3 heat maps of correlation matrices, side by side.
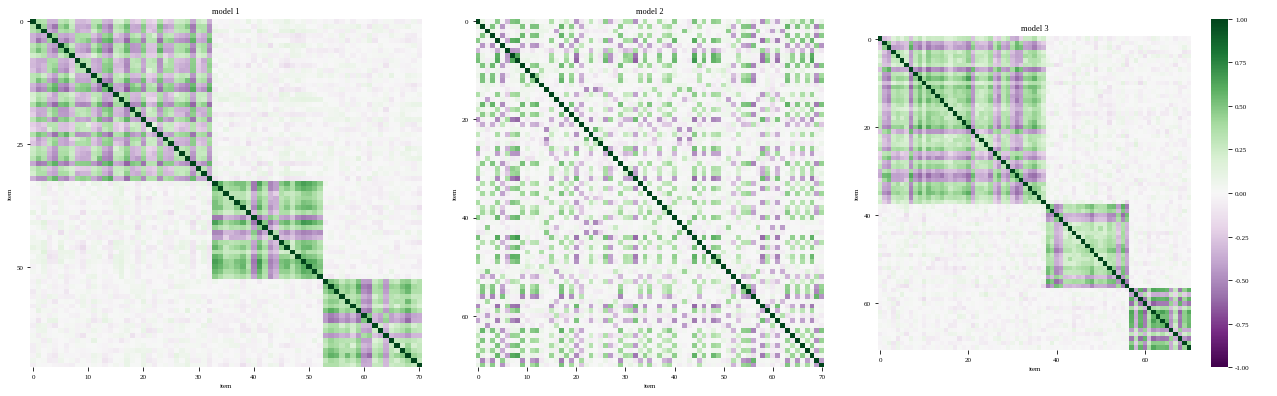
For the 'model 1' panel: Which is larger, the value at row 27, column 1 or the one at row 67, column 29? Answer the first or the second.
the first
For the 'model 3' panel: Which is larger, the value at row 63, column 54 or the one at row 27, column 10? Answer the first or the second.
the first
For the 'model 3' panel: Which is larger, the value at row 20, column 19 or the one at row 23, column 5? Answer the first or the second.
the first
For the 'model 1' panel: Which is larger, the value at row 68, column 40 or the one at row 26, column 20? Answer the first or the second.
the second
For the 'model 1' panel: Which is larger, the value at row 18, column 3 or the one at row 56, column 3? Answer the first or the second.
the first
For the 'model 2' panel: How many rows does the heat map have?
71
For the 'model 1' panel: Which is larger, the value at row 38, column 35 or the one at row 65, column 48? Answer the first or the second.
the first
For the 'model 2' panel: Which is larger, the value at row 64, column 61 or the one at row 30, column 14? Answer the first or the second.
the second
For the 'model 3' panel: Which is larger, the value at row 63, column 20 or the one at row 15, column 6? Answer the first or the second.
the second
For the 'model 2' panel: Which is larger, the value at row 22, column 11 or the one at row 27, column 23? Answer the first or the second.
the first
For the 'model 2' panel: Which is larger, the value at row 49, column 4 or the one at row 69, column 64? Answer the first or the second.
the first
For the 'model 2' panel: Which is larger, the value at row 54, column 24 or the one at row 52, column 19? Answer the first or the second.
the first
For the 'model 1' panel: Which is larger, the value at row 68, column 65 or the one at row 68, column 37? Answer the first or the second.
the first
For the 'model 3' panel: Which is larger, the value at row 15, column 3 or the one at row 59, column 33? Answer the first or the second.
the first
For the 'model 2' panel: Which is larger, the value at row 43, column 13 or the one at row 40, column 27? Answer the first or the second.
the first
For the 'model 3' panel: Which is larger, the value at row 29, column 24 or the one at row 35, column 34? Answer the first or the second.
the second
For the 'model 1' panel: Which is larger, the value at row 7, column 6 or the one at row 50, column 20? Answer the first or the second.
the first
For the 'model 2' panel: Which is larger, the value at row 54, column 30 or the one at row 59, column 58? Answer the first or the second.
the first
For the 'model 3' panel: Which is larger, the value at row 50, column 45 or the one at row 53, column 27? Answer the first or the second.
the first
